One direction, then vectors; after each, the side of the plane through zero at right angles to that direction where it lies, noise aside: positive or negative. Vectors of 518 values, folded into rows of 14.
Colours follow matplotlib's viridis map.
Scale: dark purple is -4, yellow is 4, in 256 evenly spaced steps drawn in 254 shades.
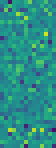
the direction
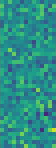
negative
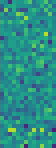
positive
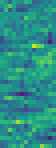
positive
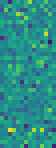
positive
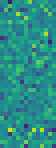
positive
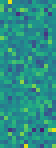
negative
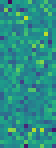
positive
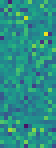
positive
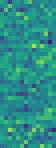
positive
